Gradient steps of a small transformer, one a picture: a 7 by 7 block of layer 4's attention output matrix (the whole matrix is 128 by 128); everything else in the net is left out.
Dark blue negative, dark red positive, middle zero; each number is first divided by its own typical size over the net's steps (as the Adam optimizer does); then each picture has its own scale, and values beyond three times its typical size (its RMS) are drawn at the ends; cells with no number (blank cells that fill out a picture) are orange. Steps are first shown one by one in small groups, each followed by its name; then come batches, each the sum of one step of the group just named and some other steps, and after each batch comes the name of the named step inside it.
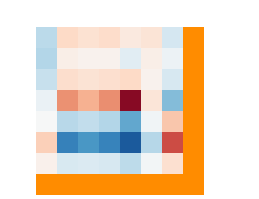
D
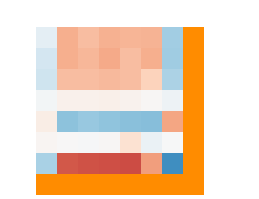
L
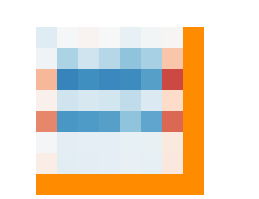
L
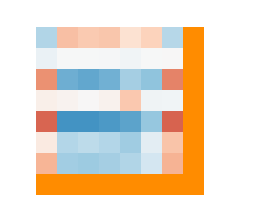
D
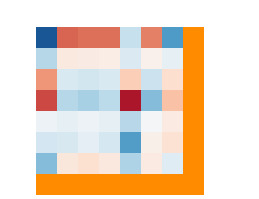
D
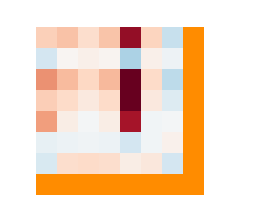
L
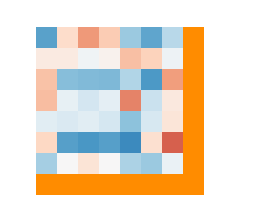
D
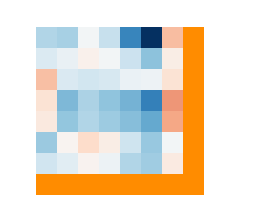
L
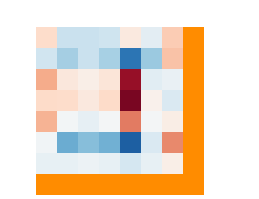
D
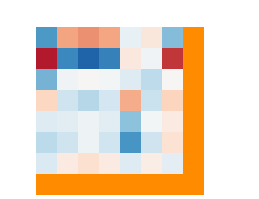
D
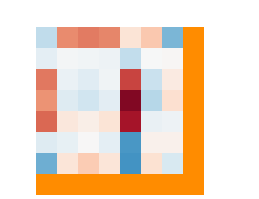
D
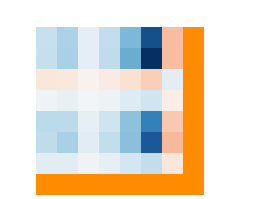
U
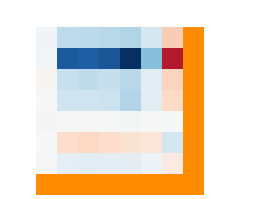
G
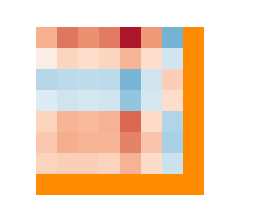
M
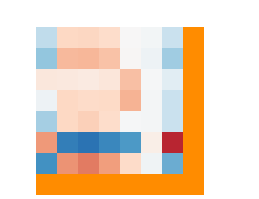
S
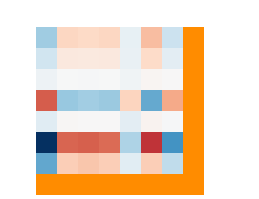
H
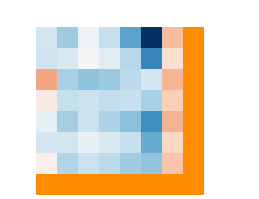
U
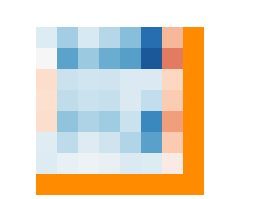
U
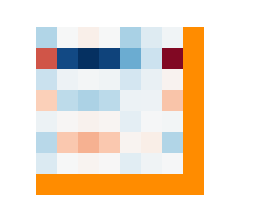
G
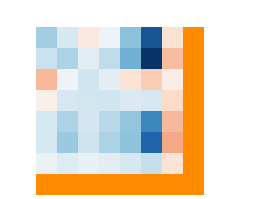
U
